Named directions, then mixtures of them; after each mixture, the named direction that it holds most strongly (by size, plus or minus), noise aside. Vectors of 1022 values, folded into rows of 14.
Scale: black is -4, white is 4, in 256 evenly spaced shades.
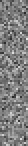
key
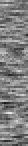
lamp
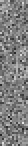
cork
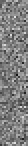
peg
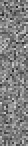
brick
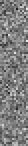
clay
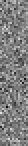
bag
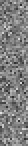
bag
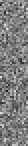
clay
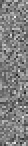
peg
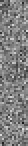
cork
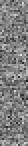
cork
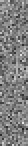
cork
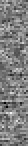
lamp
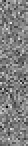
bag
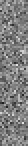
bag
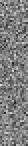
brick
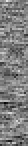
lamp
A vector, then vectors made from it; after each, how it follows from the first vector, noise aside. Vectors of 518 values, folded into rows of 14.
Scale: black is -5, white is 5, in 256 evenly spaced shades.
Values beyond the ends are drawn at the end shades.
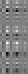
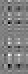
wrapped around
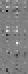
partly zeroed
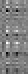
copied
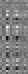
wrapped around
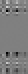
partly zeroed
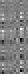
wrapped around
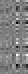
wrapped around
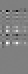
partly zeroed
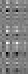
copied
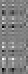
wrapped around
